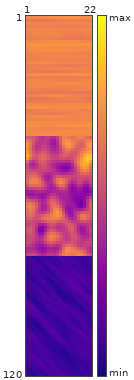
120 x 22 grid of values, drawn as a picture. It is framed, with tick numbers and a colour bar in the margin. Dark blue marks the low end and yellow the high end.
It is made of 3 by 1 panels. Panel 1,1: high, streaked across, faint in contrast. Panel 2,1: middling, blotchy, strong in contrast. Panel 3,1: very low, slanting down to the right, faint in contrast.
